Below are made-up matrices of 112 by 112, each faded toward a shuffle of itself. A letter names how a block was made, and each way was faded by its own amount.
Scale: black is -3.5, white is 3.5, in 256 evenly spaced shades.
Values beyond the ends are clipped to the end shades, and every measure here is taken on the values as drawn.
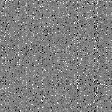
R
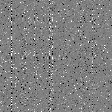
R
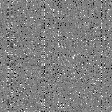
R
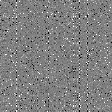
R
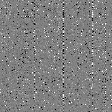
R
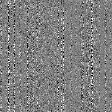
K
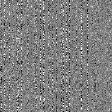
K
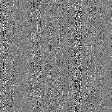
K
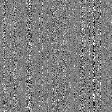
K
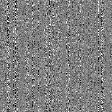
K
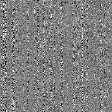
K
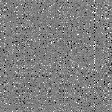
R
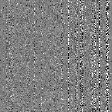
K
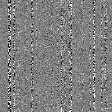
K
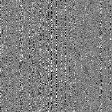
K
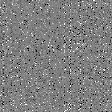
R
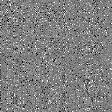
R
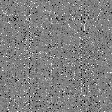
R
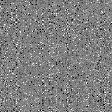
R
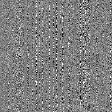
K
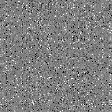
R
